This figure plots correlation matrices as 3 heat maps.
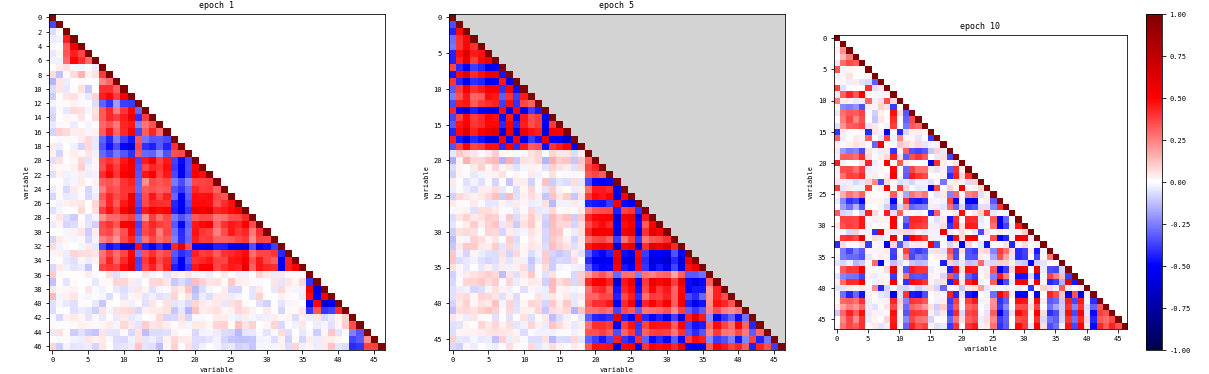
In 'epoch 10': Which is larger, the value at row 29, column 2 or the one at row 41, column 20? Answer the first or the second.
the first
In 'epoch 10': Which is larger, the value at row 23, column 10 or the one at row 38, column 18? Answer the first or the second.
the second
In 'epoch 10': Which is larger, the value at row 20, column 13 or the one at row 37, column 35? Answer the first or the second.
the first
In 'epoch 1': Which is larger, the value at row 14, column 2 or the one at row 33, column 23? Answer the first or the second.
the second
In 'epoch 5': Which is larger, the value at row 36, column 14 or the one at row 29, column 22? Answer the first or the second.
the second
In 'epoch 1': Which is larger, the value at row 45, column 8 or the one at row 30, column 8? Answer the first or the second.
the second
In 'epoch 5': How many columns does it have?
47
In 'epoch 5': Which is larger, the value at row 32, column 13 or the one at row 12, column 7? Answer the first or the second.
the first
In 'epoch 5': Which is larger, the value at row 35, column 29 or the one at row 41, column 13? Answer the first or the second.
the second
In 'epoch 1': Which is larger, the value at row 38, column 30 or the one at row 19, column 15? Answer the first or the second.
the first
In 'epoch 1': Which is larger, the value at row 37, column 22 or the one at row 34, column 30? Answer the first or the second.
the second
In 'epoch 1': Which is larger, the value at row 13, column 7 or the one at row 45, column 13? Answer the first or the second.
the first
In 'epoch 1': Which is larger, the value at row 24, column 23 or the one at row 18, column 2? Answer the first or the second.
the first
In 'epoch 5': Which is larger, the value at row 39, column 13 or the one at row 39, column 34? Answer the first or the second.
the first
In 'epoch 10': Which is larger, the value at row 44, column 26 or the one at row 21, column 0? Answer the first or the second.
the second
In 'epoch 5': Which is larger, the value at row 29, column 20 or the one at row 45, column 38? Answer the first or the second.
the first
